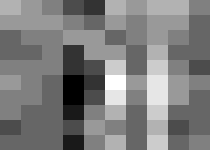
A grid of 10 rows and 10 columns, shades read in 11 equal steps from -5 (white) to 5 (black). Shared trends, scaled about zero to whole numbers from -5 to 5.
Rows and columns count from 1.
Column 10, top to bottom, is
0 1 1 1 2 0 1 1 1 0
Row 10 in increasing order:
-3 -2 0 0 1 1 1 1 1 4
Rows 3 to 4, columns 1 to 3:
1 0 0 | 1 1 0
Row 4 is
1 1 0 3 -1 -1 1 -2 1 1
